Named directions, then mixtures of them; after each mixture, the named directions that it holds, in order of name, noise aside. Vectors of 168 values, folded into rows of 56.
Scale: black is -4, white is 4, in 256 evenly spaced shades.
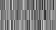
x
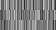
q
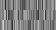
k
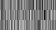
q, x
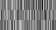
k, q, x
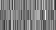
k, q, x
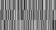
k, q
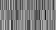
k, q, x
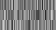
k, x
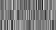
k, q, x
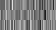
x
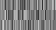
k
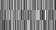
k, q, x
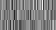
k, q, x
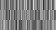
q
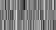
k, q, x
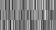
x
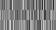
x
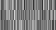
q, x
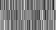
q, x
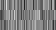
q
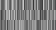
q, x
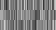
q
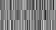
x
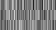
q, x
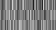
q, x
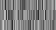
k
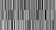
k, x
